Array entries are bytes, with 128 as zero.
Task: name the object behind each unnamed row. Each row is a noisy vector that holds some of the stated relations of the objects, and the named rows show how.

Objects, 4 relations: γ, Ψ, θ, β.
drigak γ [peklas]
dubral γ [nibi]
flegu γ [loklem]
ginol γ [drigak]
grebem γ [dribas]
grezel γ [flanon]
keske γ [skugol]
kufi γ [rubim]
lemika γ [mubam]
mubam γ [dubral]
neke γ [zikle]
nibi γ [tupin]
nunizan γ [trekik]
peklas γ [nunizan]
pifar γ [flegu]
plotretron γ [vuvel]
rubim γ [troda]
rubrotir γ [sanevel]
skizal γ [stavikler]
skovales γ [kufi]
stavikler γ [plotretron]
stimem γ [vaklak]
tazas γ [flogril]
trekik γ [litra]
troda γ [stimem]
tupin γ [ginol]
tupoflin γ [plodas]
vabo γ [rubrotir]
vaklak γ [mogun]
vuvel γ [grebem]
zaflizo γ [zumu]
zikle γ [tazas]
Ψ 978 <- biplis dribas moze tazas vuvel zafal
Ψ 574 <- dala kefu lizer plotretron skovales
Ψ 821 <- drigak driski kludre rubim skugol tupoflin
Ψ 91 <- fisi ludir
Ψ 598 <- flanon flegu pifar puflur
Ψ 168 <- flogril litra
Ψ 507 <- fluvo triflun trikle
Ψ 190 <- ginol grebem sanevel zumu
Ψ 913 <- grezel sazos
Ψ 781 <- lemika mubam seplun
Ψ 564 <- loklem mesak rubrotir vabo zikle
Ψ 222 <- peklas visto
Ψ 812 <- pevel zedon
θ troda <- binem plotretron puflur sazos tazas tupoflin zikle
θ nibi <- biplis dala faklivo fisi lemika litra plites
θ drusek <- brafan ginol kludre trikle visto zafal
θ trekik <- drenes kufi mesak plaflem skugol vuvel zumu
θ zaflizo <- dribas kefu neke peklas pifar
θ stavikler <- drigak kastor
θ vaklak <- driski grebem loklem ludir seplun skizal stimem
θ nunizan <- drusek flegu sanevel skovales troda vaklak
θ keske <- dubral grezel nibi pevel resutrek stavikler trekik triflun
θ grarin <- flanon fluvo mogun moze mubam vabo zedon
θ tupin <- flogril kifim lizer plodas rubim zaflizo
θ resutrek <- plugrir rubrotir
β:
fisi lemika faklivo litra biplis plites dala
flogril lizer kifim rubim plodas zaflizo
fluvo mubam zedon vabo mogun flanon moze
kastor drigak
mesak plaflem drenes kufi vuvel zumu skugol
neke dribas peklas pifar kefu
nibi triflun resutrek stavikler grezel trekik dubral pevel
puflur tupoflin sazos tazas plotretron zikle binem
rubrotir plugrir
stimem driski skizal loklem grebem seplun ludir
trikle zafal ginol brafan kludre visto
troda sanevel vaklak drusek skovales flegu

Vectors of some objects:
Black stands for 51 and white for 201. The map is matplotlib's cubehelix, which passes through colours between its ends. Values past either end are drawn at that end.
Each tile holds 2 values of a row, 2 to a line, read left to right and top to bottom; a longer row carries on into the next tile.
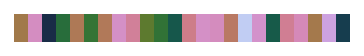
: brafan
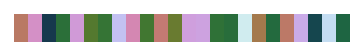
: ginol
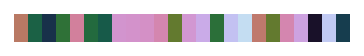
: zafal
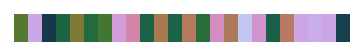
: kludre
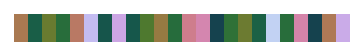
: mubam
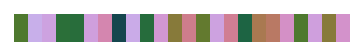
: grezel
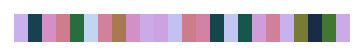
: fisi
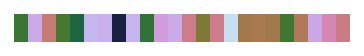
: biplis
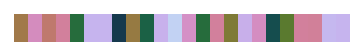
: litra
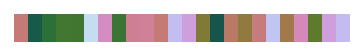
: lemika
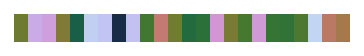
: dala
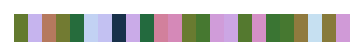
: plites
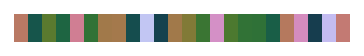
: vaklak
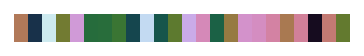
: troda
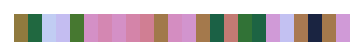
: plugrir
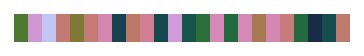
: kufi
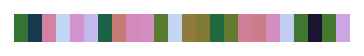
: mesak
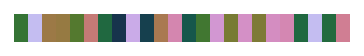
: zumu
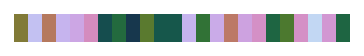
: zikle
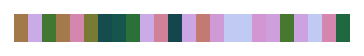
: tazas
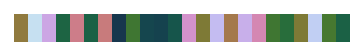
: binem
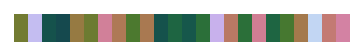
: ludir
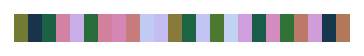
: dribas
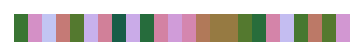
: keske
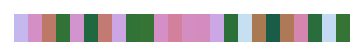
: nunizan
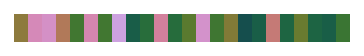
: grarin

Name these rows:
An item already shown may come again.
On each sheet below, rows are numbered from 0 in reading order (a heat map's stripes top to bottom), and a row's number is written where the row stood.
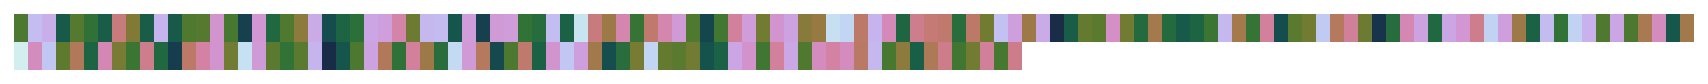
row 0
flanon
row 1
trekik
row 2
peklas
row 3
ludir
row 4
dribas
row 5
plotretron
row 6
flegu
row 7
kifim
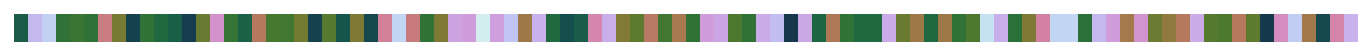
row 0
mogun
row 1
lizer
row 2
pevel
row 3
resutrek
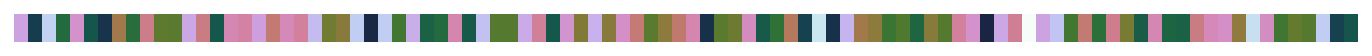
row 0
tupoflin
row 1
puflur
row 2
stimem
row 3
plotretron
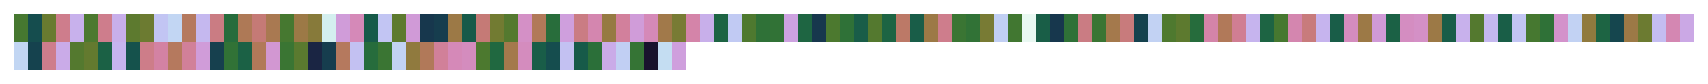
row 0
peklas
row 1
tupoflin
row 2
vabo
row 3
skizal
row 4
loklem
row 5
fluvo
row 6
rubrotir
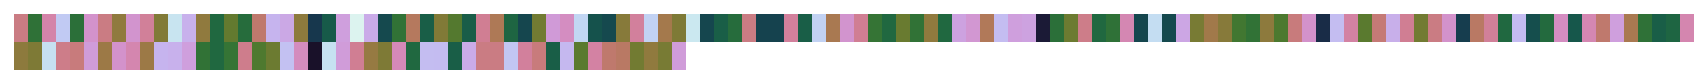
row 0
triflun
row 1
grebem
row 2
driski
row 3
stimem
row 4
kufi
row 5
drigak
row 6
faklivo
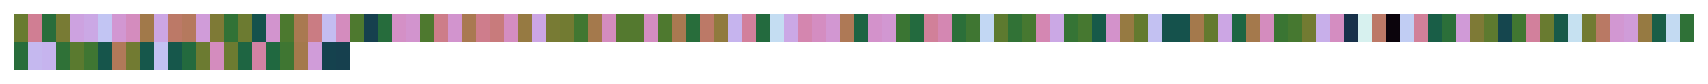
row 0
tupin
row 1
kifim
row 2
kefu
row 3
skovales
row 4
sanevel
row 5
flanon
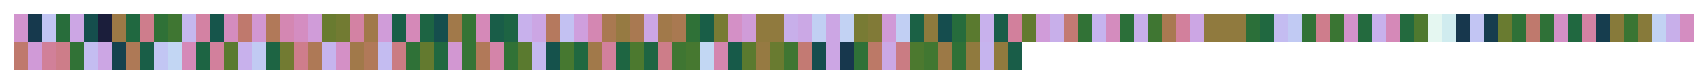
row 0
tupoflin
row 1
sazos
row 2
pifar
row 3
keske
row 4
dubral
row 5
litra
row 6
zedon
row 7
moze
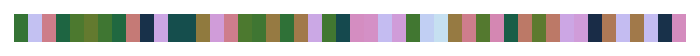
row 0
moze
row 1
stavikler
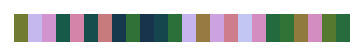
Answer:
binem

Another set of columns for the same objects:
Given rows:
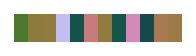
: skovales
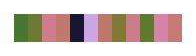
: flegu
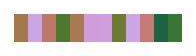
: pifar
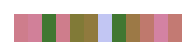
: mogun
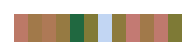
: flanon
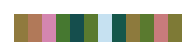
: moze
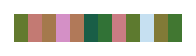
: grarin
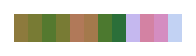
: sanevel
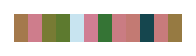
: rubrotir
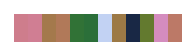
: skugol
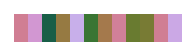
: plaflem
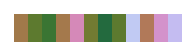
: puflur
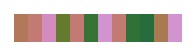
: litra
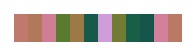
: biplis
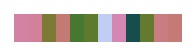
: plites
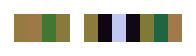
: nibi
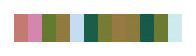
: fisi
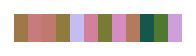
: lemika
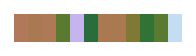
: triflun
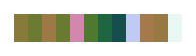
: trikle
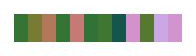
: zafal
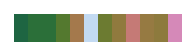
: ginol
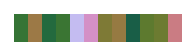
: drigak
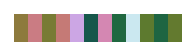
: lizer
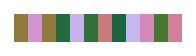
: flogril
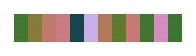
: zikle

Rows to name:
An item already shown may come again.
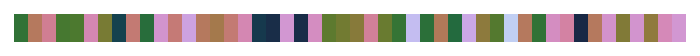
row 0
tazas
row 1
resutrek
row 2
fluvo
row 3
seplun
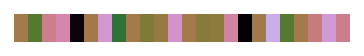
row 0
ludir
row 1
binem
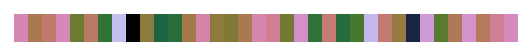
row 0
trekik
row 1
vabo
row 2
grebem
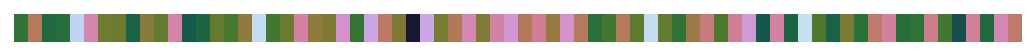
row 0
drigak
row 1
ginol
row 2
grebem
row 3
grarin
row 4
lizer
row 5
tazas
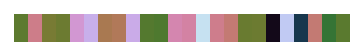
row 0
mubam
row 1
stavikler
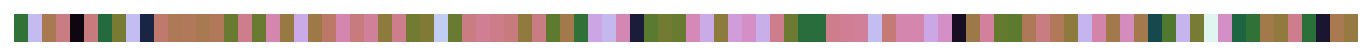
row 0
plotretron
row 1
zedon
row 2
mogun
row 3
dubral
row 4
kufi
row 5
rubim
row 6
lemika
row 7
vuvel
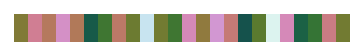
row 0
grarin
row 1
pevel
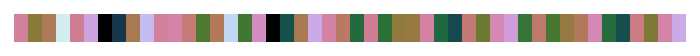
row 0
troda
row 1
vaklak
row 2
tupoflin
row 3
tupoflin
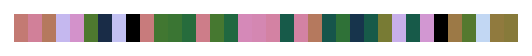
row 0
keske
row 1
peklas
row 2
nunizan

